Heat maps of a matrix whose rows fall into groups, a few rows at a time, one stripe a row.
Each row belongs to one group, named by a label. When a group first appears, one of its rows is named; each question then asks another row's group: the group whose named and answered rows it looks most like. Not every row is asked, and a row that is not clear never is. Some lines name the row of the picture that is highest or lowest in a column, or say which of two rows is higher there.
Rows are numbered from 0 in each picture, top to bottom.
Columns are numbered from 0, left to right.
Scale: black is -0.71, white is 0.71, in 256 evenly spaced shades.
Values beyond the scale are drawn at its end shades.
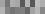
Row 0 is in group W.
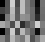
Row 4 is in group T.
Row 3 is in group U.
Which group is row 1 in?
T
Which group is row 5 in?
W
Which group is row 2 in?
T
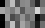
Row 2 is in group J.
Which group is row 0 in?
T
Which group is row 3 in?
T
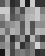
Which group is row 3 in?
W
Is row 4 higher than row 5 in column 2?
Yes
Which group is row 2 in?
U
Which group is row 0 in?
J
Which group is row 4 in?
W
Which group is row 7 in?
J
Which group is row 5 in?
J
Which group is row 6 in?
U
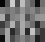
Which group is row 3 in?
T
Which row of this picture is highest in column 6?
4
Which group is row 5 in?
J
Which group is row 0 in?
T
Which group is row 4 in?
J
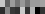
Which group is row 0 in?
W
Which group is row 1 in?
J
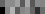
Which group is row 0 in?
W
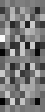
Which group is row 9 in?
J
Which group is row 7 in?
T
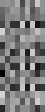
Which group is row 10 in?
T
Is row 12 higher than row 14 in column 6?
Yes
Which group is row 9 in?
J
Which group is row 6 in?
T
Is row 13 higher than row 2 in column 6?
Yes
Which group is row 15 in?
T
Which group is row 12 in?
J
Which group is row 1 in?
W
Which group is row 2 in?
W
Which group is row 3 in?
J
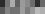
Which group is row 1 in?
U
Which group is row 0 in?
T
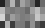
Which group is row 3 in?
J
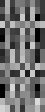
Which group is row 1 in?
J
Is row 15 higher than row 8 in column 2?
No
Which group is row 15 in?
U
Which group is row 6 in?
J
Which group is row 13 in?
T
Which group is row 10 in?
J
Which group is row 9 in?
W
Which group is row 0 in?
J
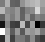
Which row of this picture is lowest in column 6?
2
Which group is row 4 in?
U
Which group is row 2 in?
W
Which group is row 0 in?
U
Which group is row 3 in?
J
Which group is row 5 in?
J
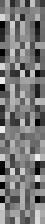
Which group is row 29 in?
U
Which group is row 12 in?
T
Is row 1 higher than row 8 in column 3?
Yes
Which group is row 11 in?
U
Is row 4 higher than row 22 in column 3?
No
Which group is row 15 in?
T
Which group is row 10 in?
J
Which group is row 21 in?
W
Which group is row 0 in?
J
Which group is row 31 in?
U
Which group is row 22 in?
U
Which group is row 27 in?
U
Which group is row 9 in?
U
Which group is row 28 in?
J
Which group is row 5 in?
T
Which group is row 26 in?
T
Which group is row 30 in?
W
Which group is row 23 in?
J
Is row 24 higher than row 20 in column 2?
Yes
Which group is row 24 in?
T
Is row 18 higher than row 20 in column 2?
No
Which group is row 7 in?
T
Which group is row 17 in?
J
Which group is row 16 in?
J
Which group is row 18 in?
U
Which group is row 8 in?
T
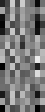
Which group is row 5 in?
W
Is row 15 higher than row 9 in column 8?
No
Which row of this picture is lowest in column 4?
6
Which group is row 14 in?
W
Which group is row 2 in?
T
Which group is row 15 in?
J
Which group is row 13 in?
T
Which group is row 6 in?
U
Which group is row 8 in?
U
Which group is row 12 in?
W
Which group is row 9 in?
T
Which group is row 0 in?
T
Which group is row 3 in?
J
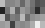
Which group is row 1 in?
T
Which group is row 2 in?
U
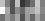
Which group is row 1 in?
U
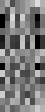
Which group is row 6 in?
J
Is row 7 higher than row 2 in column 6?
Yes
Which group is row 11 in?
J
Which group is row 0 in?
U
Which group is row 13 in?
U
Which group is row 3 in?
T
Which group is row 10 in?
U
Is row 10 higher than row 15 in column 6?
No
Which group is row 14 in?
W
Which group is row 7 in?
W
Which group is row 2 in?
T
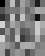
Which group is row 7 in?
U
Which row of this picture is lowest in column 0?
0
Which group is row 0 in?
T
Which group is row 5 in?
U
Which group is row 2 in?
T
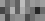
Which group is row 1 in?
T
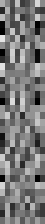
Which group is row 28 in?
W
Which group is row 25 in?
J
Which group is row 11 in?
T
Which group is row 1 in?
J
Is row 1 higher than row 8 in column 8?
No
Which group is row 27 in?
U
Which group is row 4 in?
T
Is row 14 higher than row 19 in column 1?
No
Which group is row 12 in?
U
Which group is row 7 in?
T
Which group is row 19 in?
T
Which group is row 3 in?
J
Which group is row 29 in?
J
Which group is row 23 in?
U
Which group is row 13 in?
T
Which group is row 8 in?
T
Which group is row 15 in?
U
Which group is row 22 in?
U
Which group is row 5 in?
U
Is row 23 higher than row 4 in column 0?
Yes
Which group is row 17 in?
U
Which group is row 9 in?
U
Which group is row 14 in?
T
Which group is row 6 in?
W
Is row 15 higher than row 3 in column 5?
Yes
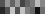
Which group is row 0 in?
U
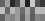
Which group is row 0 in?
J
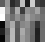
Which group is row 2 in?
U
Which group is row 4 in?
T
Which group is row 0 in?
J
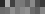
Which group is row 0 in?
J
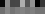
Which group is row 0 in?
J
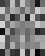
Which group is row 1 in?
W
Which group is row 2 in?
J
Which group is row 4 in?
J
